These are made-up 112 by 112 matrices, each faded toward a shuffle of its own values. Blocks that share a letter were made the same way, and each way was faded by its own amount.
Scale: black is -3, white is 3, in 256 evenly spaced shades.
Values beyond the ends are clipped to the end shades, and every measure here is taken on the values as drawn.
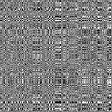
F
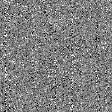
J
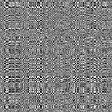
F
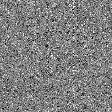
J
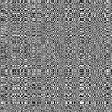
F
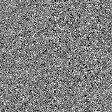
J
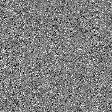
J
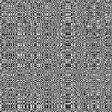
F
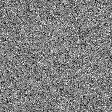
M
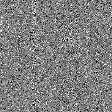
J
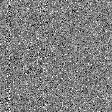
J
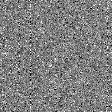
J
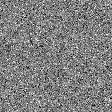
M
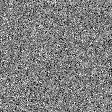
M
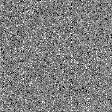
J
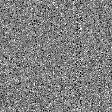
J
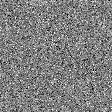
M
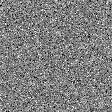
M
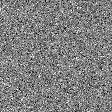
M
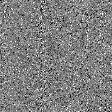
J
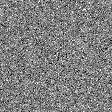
M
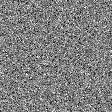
M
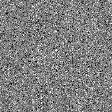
J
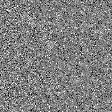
J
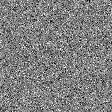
M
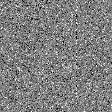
J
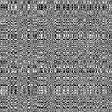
F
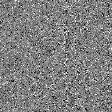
J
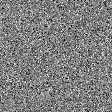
M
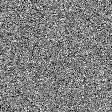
M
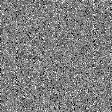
J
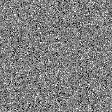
J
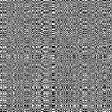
F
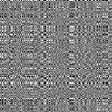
F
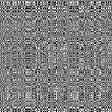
F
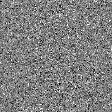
J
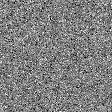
M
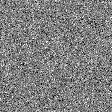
M
